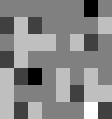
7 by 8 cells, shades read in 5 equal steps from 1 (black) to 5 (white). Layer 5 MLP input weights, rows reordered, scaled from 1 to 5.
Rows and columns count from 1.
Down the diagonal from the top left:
3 4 4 3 4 2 5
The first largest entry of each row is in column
1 2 2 2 1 1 7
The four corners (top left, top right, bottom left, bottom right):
3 3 4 2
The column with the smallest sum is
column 3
